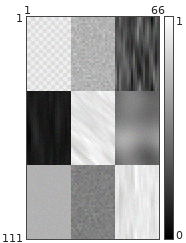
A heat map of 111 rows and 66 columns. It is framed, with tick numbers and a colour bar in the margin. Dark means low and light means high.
It is made of 3 by 3 panels. Panel 1,1: very high, checkered, faint in contrast. Panel 1,2: high, fine-grained, faint in contrast. Panel 1,3: low, streaked downward. Panel 2,1: very low, streaked downward, faint in contrast. Panel 2,2: very high, slanting down to the right, faint in contrast. Panel 2,3: middling, smooth. Panel 3,1: high, flat. Panel 3,2: middling, fine-grained, faint in contrast. Panel 3,3: very high, streaked downward, faint in contrast.
